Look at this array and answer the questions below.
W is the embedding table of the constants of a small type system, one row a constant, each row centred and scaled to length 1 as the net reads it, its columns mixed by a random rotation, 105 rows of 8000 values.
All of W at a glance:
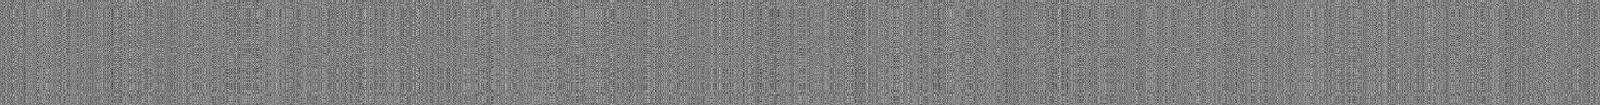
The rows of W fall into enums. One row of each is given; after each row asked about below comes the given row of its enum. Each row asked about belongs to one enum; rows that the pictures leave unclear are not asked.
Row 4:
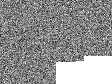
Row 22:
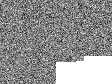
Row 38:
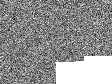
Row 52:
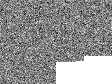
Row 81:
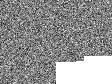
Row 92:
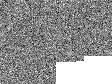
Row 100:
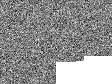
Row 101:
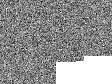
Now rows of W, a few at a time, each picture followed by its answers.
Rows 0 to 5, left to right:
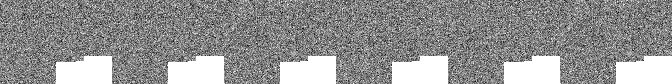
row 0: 22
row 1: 22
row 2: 92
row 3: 101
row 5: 92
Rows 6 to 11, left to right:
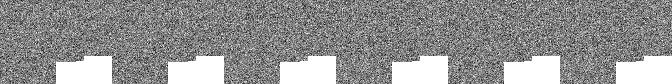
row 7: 100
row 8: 22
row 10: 81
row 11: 101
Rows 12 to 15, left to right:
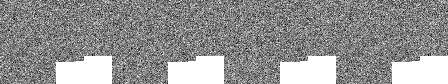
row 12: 38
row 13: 81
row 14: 101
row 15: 38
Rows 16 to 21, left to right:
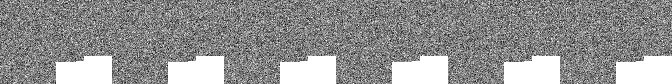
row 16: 81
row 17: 100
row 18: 101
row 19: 52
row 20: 4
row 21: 101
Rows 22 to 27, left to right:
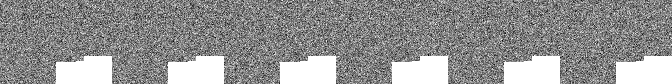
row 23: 22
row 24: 81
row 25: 38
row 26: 52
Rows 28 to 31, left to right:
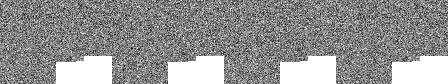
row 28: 22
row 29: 81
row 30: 101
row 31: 22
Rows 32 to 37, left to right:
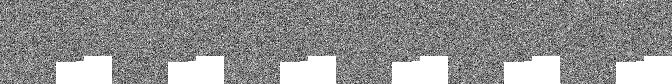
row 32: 101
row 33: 100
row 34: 101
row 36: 81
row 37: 92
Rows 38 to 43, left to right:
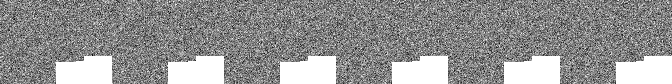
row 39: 92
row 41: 81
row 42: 100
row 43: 81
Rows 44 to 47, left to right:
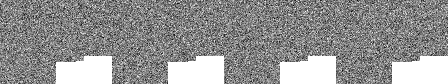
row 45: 81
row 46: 4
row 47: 100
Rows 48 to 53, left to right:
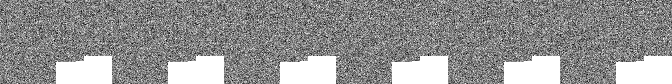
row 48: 52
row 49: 52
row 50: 22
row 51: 38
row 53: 4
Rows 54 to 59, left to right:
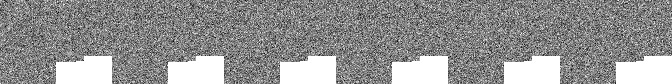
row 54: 92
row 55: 22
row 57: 22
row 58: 100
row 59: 81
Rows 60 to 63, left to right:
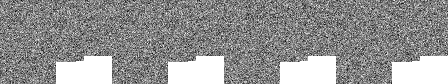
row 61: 100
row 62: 22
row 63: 81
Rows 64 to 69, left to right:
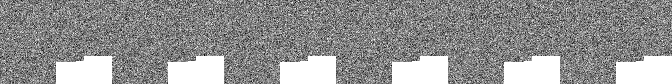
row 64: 100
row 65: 38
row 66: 4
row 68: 22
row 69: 101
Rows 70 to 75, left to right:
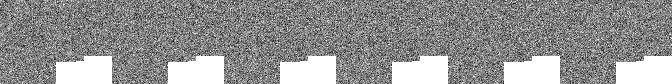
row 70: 92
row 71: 22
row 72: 101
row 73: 101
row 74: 81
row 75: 100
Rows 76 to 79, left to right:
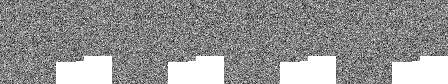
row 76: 101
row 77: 22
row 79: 100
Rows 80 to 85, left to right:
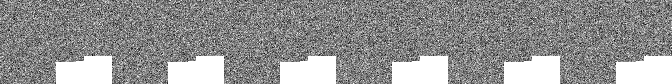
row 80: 38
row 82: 100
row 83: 101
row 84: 101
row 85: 52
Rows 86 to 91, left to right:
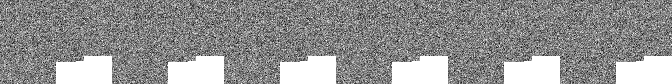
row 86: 101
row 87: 22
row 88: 101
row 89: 22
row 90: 100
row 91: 100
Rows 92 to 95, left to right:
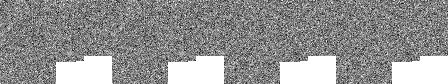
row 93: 92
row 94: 81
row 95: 81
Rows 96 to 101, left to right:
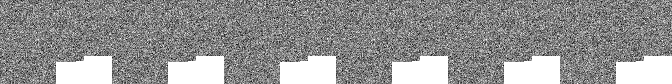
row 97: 100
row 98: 4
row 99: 100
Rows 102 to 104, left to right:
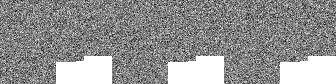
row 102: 100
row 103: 4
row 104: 22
